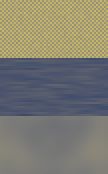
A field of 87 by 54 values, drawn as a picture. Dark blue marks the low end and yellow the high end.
The table splits into 3 rows of 1 panel. Panel 1,1: high, checkered. Panel 2,1: low, streaked across, faint in contrast. Panel 3,1: middling, smooth, faint in contrast.
